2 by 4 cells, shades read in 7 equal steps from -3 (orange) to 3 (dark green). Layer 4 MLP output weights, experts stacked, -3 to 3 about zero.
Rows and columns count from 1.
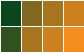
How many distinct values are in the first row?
4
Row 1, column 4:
-2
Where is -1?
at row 1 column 3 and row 2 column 2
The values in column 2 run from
-1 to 0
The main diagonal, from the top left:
3 -1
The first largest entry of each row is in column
1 1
